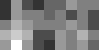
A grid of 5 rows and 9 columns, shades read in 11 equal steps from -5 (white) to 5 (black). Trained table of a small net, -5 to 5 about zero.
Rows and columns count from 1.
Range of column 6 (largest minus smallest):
2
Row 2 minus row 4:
5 2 2 -2 -1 1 2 2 2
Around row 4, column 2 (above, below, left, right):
-2 -5 -2 -2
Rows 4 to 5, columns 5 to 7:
2 -1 0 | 3 -1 0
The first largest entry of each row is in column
1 1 9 4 5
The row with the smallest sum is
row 4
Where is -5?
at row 5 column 2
